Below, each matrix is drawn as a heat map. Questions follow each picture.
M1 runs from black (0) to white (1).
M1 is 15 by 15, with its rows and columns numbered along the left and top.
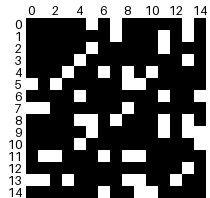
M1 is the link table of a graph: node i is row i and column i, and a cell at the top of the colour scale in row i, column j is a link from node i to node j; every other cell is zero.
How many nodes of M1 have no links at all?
0
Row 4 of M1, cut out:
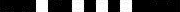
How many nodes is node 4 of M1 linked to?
4
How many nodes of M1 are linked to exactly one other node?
1
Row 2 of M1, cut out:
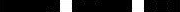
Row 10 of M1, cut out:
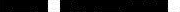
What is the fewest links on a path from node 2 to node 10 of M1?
4
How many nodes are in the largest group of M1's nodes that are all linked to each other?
2
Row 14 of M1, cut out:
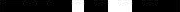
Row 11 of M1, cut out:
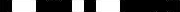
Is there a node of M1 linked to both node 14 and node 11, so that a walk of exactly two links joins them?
yes
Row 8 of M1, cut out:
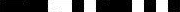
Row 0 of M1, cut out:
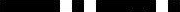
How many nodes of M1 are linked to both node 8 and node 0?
3
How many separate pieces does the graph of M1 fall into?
1
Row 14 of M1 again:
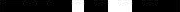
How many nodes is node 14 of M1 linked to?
3
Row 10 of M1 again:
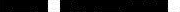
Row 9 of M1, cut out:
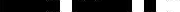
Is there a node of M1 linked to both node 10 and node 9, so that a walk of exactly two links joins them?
yes
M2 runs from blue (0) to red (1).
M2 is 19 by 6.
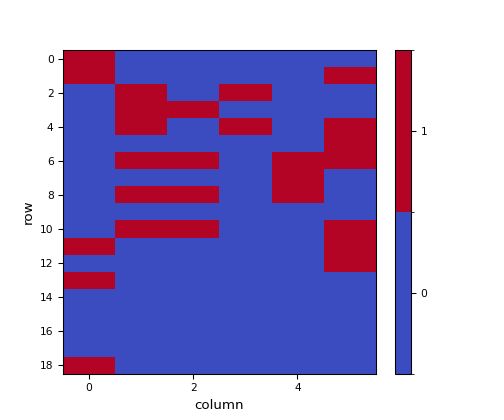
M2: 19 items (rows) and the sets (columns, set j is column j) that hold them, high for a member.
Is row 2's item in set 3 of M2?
yes
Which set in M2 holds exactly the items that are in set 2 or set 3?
1
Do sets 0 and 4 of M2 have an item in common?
no
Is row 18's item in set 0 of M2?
yes
